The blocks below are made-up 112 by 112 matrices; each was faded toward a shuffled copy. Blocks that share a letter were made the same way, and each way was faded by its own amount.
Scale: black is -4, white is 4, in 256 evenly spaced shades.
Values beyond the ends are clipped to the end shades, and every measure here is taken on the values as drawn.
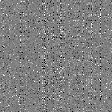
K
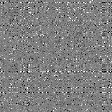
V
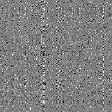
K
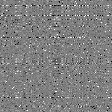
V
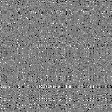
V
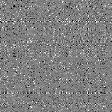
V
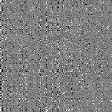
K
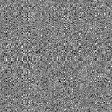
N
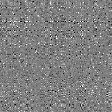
V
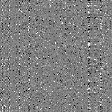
K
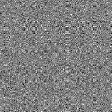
N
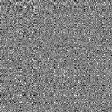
N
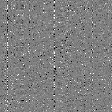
K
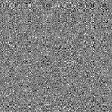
N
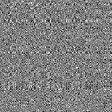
N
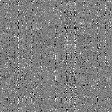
K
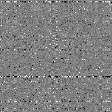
V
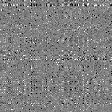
V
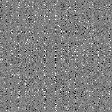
K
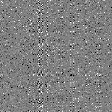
K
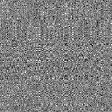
N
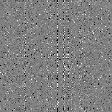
K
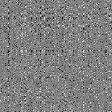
K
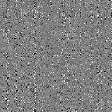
K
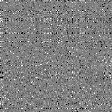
V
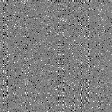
K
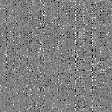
K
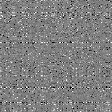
V
